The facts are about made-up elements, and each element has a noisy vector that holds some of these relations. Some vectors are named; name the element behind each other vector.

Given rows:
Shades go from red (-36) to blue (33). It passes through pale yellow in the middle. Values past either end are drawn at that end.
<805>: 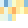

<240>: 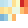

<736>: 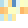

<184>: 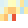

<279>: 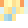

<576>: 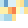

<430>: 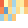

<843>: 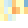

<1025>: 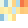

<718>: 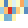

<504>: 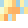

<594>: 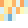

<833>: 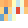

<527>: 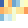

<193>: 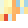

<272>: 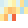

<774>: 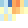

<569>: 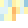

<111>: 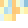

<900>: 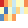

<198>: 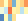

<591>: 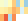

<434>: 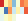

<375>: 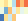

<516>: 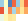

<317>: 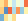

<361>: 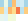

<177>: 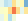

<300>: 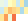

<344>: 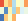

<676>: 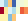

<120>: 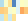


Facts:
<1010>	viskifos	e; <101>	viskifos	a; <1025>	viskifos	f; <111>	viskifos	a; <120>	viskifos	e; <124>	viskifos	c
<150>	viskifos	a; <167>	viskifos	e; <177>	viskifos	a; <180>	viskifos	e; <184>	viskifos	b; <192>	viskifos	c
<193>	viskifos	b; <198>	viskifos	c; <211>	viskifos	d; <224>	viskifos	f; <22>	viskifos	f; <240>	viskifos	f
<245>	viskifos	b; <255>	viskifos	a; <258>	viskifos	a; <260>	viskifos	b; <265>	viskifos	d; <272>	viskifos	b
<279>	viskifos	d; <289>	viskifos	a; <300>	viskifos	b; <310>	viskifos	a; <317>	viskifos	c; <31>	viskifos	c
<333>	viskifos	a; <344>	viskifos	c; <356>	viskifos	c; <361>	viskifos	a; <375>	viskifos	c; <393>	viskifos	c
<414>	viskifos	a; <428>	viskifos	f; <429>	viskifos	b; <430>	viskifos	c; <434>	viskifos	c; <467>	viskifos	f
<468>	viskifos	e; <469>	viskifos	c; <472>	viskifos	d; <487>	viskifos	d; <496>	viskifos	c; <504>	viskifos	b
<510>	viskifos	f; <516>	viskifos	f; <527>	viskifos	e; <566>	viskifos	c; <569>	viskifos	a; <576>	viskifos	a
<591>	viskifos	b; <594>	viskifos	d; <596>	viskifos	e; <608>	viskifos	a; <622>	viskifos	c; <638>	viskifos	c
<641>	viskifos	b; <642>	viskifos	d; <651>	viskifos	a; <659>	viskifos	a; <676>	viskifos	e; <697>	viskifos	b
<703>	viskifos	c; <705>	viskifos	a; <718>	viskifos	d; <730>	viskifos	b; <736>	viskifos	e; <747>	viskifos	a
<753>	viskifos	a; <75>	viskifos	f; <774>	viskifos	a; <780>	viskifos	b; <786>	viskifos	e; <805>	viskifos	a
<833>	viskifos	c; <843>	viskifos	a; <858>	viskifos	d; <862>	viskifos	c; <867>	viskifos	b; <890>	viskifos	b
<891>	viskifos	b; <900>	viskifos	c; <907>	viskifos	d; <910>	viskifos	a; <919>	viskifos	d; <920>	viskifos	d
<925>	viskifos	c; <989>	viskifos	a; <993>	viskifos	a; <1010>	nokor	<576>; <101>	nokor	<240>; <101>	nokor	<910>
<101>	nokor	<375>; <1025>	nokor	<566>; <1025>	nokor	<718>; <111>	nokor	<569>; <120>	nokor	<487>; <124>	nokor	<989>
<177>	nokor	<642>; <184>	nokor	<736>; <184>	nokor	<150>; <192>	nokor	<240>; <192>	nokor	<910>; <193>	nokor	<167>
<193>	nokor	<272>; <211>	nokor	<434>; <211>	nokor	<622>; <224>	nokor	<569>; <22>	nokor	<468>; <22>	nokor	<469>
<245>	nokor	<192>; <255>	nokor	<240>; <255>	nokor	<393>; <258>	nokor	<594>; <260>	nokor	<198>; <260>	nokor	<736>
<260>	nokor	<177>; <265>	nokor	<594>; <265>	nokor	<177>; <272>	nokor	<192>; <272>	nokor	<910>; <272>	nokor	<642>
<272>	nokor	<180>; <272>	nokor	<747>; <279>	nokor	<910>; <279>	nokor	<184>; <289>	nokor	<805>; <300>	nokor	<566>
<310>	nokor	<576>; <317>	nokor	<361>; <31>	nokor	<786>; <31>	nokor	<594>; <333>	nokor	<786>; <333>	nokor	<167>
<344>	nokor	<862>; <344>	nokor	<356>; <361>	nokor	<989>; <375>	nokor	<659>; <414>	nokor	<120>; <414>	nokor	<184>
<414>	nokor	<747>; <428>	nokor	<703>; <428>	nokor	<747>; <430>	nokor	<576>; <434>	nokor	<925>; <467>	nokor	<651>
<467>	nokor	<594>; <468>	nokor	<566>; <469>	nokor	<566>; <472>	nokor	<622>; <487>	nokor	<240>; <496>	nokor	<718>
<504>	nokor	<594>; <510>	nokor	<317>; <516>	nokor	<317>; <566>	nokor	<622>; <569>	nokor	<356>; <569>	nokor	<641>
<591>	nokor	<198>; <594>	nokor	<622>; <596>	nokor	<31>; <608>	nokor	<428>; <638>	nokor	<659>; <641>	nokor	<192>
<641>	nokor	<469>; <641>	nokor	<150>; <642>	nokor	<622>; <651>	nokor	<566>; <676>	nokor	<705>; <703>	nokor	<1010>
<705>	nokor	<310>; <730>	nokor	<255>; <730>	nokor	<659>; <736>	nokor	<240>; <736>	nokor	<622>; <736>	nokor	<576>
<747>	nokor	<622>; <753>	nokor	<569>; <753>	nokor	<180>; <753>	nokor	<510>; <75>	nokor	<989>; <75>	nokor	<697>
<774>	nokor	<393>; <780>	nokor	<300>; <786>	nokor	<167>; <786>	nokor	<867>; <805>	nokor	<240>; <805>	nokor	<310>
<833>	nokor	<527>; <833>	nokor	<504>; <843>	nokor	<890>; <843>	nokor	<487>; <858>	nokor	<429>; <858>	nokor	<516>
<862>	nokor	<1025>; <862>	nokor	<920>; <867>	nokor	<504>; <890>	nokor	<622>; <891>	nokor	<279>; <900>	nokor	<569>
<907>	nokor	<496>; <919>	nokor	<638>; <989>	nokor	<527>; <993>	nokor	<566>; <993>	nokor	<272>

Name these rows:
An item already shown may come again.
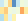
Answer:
<468>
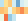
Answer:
<596>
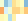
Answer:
<289>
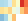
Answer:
<240>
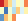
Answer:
<900>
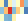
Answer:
<718>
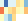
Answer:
<705>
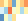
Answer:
<622>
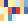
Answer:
<907>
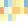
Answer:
<289>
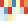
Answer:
<925>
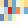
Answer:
<496>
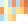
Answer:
<510>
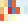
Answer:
<858>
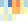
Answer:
<774>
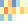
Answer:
<167>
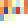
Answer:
<124>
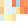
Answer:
<22>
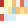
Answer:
<211>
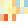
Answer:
<780>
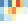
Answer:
<659>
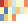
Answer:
<900>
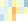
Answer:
<569>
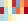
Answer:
<75>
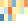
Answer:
<198>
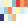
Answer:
<393>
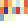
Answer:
<124>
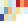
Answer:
<638>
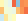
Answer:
<467>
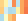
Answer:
<224>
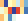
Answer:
<907>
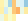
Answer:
<753>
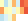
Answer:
<428>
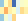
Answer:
<180>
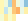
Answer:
<753>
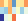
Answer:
<356>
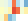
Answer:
<333>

